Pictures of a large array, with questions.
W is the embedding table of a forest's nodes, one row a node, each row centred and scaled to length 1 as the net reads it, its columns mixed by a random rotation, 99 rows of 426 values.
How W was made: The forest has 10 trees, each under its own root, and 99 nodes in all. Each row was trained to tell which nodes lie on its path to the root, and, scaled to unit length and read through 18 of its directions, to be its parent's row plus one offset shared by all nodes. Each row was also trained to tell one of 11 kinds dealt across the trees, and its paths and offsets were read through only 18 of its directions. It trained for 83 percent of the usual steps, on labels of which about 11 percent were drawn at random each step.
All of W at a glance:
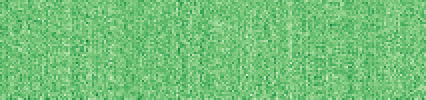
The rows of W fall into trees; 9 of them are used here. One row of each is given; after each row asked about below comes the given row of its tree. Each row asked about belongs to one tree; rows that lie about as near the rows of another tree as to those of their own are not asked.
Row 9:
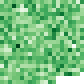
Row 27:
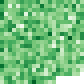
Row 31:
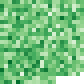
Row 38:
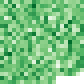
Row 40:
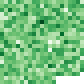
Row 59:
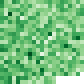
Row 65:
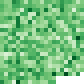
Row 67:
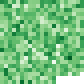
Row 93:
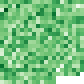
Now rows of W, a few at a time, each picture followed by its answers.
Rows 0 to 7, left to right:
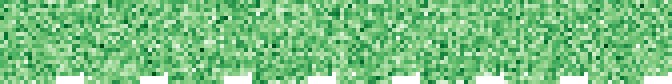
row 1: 40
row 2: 27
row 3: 59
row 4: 9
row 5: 59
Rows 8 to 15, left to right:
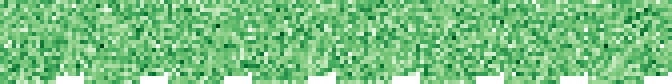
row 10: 31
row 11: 93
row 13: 93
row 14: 31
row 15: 40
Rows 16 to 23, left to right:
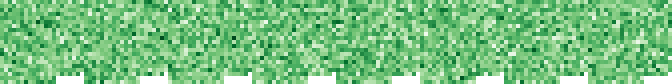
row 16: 40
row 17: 27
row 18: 59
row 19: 65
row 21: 31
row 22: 40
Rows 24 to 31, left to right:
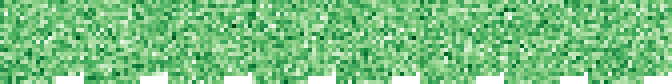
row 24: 59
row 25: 59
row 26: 93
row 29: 59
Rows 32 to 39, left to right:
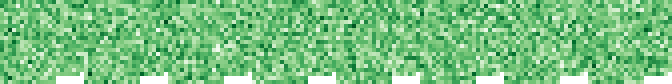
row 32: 27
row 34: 38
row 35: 40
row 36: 65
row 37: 93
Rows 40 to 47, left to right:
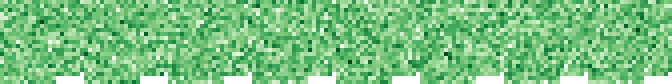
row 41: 40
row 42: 93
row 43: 27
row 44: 31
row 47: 93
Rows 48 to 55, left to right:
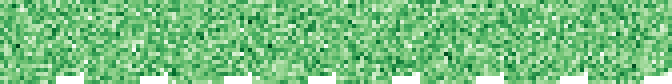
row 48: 9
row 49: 38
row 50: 93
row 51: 40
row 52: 31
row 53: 59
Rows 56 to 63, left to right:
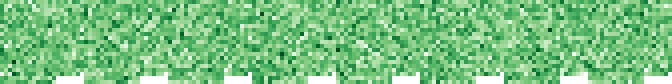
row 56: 31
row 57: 9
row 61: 9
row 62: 93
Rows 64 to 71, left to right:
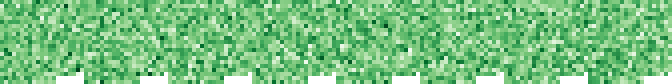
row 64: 67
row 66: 31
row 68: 9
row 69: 59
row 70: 59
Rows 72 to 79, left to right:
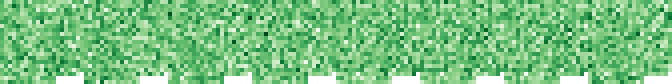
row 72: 31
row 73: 9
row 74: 93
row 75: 93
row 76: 31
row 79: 59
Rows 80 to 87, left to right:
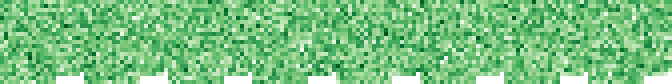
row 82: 40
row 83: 38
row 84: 59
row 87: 31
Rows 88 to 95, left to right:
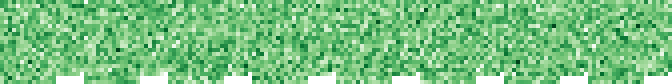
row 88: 27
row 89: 9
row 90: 31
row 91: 67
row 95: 93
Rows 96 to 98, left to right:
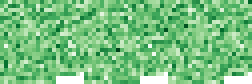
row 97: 40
